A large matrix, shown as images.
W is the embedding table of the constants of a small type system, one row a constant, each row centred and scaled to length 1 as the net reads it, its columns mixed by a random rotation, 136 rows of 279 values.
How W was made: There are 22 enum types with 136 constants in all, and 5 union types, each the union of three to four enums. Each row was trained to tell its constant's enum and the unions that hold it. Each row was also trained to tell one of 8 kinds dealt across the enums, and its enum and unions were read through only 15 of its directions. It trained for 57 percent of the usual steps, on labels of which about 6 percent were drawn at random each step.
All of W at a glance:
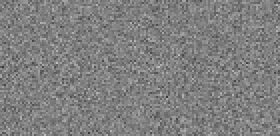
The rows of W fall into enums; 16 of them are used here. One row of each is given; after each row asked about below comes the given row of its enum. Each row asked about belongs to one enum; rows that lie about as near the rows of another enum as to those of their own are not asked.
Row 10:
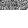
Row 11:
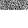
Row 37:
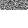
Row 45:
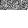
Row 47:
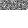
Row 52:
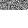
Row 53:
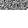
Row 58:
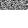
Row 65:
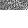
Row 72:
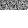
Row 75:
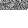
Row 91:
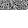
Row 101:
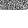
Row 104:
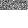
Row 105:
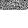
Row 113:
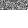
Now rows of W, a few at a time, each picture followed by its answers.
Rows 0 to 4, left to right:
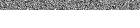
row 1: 113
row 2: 104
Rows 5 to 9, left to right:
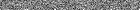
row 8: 37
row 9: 10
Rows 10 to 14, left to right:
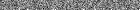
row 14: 45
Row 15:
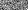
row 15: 47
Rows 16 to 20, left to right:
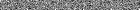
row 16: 47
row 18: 104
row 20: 53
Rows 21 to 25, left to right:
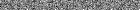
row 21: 91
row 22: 105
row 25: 45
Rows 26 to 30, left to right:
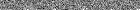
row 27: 10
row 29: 113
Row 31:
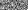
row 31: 91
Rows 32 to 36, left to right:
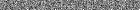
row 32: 91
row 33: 45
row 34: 52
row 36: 75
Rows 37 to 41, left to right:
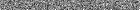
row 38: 11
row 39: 105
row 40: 58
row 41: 65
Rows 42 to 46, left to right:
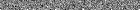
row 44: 53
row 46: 58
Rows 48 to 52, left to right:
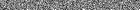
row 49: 52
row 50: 53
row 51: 37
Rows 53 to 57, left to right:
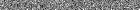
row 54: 75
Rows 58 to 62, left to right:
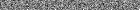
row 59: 91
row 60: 45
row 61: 91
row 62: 11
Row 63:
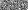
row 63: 47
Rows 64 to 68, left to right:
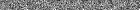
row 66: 58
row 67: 58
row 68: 10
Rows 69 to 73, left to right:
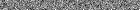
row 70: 65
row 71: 45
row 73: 113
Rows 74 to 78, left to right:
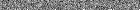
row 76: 65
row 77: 75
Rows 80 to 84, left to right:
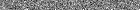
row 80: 10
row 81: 104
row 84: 113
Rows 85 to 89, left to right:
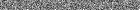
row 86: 37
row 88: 72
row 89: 11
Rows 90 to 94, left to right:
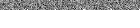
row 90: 75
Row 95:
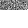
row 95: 65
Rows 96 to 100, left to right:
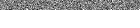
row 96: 10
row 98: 91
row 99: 72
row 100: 47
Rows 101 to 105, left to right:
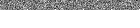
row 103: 47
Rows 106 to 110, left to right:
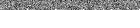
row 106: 53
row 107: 101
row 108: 75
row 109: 113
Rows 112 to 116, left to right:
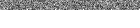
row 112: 37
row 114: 37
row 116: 10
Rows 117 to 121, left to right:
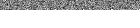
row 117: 52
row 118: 104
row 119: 45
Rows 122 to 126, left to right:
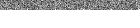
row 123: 104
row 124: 11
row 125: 75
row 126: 47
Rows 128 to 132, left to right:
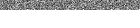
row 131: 104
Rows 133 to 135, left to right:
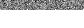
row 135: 105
